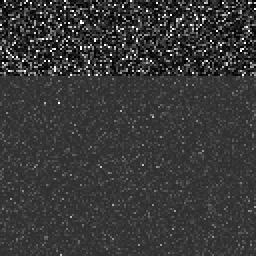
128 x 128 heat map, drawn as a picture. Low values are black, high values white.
Mirror symmetry: none. Histogram: skewed, a long tail of high values. Stripes: none. Grain: fine. Seam: horizontal, 30% of the way down, the bottom part calmer. Average level on the scale: 20%. Slope: none.
